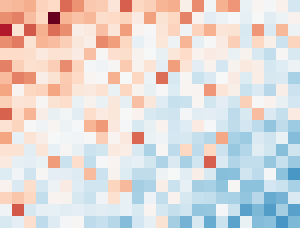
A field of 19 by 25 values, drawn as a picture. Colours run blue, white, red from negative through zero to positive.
Ninth with the lowest average: bottom right. Ninth with the highest average: top left. Grain: fine. Mirror symmetry: none. Stripes: none. Slope: up to the top left.
